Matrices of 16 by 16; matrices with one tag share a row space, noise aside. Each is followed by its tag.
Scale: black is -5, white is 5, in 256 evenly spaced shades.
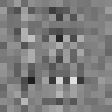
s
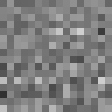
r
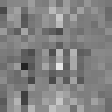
s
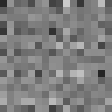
r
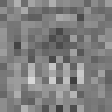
s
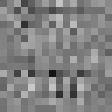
s
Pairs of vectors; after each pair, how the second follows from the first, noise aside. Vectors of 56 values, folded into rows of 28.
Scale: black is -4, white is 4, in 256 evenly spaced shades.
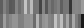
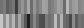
wrapped around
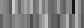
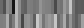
wrapped around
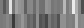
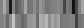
negated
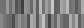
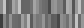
wrapped around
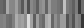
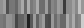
negated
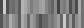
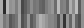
negated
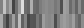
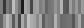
negated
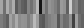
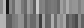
wrapped around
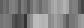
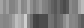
negated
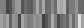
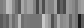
negated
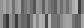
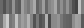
negated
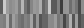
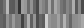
wrapped around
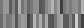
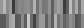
wrapped around
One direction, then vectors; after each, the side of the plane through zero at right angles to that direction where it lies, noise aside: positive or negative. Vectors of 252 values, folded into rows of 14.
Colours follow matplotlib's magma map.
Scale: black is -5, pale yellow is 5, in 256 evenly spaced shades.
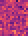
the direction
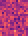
positive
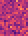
negative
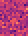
negative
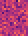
positive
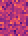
negative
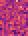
negative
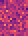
positive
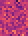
positive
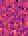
positive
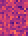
positive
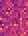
positive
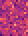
positive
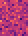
negative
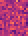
negative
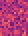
positive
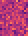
negative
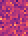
positive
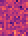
positive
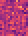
negative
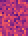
positive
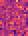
negative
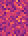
negative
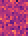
positive
